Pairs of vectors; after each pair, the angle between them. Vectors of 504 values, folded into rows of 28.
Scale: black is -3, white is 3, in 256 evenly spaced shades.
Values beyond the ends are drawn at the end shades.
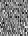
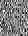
nearly parallel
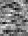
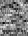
nearly parallel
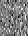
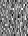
nearly parallel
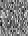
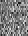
orthogonal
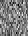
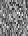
nearly parallel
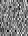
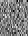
partly aligned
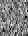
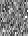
nearly opposite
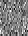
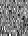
partly opposed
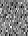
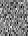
nearly parallel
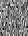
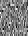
nearly parallel
